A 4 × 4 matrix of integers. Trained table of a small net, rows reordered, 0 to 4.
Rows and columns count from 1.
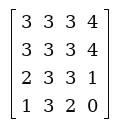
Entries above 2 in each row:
4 4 2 1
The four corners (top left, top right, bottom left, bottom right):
3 4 1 0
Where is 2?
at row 3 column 1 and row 4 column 3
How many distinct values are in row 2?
2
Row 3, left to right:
2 3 3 1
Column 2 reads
3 3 3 3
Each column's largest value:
3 3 3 4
